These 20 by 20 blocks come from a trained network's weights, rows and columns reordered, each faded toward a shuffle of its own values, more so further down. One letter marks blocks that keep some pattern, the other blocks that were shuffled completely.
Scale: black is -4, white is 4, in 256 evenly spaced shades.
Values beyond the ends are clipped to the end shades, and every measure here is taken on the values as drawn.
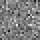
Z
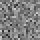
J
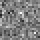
J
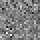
Z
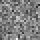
Z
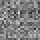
J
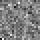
Z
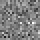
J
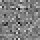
J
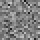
J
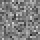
Z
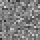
Z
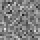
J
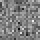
Z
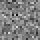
J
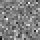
Z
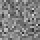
J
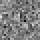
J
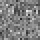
J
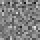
J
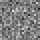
J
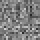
J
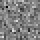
Z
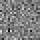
J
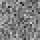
Z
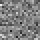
J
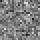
Z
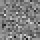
Z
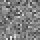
J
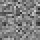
J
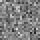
Z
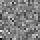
J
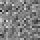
J
